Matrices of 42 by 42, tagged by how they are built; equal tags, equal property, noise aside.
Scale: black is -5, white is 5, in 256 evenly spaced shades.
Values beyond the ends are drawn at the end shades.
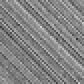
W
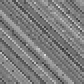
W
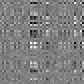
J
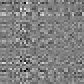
J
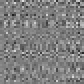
J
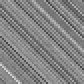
W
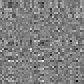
J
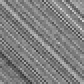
W
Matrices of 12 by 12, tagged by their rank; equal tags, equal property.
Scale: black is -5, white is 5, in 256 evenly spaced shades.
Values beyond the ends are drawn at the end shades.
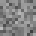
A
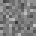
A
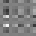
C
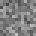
A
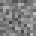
A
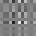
C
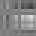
C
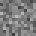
A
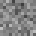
A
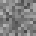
A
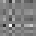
C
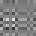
C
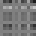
C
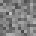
A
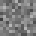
A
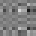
C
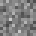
A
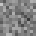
A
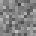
A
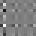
C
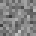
A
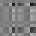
C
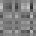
C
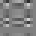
C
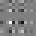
C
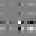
C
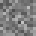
A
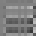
C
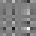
C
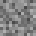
A
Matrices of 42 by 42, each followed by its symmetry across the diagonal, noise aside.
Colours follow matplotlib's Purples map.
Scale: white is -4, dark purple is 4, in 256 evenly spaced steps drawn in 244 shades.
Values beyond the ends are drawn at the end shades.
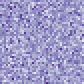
neither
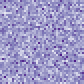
neither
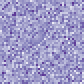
symmetric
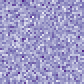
neither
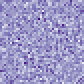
symmetric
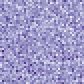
antisymmetric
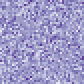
antisymmetric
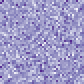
symmetric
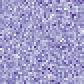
neither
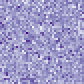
antisymmetric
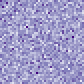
symmetric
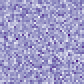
antisymmetric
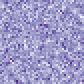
antisymmetric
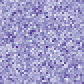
symmetric
